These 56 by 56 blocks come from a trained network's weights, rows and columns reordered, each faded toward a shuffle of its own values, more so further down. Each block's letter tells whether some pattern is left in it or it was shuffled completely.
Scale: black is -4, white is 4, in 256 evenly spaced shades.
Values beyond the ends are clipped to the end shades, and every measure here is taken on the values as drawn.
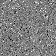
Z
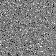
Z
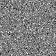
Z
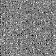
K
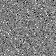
Z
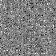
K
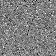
Z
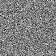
Z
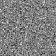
K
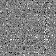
K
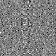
K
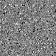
K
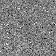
K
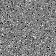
Z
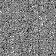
K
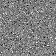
Z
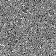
Z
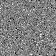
Z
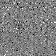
K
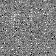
K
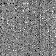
K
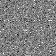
K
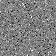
Z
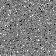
Z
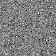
K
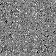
K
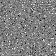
Z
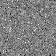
Z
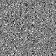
K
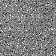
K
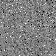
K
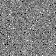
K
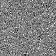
K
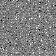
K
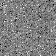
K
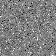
Z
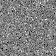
Z
